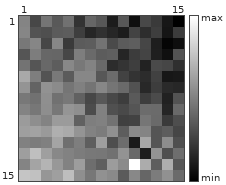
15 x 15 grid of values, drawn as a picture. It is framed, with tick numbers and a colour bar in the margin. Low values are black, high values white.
The bottom right is the roughest part. The field climbs toward the bottom left. The texture is fine-grained noise. No single row or column stands out from its neighbours. In the bottom right lies a patch that is rougher than the rest. Overall the values sit about 40% of the way up the scale. The top right is the ninth with the lowest average.
